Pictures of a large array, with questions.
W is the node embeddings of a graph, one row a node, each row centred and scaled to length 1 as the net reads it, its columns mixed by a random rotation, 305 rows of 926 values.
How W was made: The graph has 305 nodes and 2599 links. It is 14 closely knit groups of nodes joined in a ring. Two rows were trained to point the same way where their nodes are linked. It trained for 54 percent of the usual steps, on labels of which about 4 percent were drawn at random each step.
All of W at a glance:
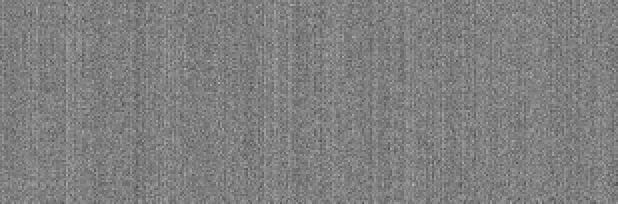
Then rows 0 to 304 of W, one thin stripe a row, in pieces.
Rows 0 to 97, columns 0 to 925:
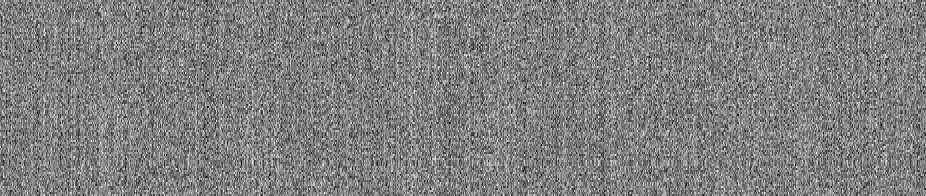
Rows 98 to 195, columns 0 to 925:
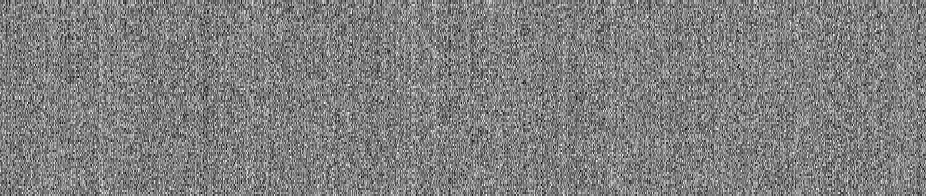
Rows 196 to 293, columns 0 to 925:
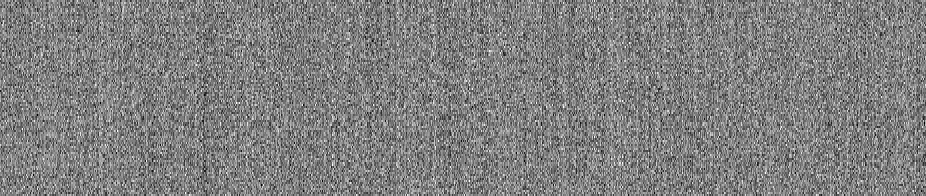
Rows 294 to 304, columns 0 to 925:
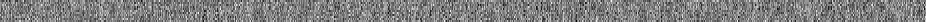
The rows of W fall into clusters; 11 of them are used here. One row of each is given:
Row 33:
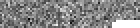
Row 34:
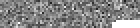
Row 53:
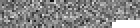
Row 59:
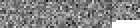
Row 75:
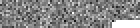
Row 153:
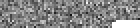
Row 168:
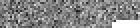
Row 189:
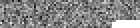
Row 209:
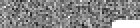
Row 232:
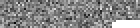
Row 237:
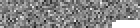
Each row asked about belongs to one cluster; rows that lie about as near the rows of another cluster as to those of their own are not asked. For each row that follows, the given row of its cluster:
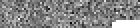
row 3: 209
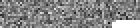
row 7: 232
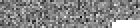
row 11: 53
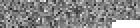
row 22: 168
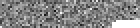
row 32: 237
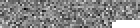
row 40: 232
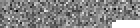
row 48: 168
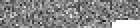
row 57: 53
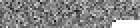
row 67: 168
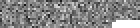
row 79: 33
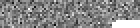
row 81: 189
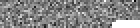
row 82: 189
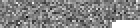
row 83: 232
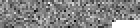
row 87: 75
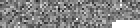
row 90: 34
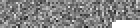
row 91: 232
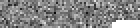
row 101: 153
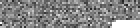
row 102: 189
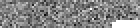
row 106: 237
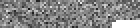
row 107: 34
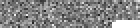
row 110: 232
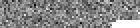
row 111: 189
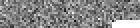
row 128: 75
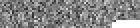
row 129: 168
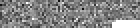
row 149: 34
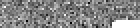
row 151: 209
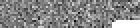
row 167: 75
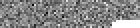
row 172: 237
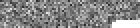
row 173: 34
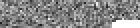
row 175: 153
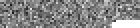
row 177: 168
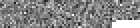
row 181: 59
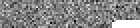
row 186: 75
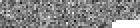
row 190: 75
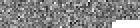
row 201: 209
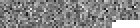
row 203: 168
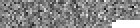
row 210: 168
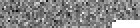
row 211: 168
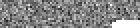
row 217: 153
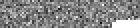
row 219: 53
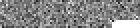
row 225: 75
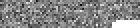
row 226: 34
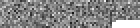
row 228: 209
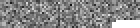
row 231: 34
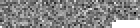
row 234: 237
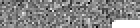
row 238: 209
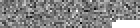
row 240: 189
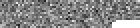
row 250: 232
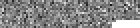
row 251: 189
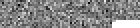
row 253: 209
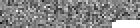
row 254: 153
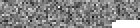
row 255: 153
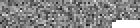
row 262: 153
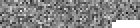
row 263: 153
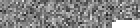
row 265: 59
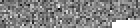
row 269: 53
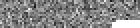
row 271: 189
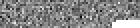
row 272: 53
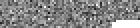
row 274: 153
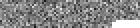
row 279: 237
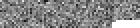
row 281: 59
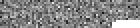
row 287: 53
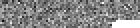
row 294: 189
